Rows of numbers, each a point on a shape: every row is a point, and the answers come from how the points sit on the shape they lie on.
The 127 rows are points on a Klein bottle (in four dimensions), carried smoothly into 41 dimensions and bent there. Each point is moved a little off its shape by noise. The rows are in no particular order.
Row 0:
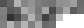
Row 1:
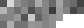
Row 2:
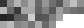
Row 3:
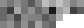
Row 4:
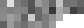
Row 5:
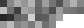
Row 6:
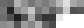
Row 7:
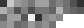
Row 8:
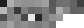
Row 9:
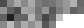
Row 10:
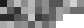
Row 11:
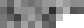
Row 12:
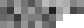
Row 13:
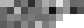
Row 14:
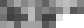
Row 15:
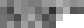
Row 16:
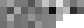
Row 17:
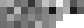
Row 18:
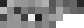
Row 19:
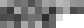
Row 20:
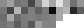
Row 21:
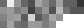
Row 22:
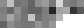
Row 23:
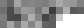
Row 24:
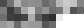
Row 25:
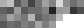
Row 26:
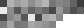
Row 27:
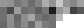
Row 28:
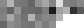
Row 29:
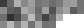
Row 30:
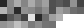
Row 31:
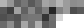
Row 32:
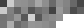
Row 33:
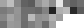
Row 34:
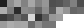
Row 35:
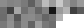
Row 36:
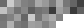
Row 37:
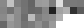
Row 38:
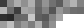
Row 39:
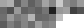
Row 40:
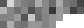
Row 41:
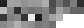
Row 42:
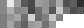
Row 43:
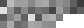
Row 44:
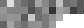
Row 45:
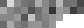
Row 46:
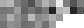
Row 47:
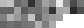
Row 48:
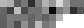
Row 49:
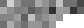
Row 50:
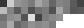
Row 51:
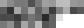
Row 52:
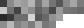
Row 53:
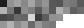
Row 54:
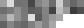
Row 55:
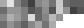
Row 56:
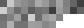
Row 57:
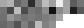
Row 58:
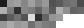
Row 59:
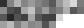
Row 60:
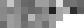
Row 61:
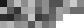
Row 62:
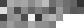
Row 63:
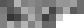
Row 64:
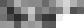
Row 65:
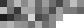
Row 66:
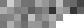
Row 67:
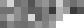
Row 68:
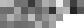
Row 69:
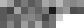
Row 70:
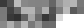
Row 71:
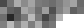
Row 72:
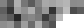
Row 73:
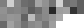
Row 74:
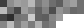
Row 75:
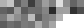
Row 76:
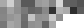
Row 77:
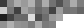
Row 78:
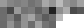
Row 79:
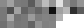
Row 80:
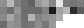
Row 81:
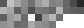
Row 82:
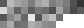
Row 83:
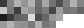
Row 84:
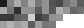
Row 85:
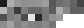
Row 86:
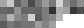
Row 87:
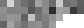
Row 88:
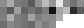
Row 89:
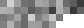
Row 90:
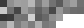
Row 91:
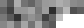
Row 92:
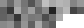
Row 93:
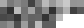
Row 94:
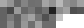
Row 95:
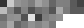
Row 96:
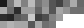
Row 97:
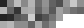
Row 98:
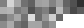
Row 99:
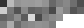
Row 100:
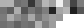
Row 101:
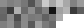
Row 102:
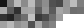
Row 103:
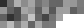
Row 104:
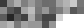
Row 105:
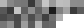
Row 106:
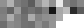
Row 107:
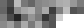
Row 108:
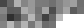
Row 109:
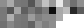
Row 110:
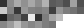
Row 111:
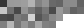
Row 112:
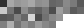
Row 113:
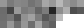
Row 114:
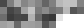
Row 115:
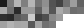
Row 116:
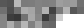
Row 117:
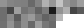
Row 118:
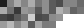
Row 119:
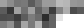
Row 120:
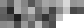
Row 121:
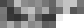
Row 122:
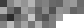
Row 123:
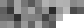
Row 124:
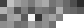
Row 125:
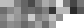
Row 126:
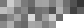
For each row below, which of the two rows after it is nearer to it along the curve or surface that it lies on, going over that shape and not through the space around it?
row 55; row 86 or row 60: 86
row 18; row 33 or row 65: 65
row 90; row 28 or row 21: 21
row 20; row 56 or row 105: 105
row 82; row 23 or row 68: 68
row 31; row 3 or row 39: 39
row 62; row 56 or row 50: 56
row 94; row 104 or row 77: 104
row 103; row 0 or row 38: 0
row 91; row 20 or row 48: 20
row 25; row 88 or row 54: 54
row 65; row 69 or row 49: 49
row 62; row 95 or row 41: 41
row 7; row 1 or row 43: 1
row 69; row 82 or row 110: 82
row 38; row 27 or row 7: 7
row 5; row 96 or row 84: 96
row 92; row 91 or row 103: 91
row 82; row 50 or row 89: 89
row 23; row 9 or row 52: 9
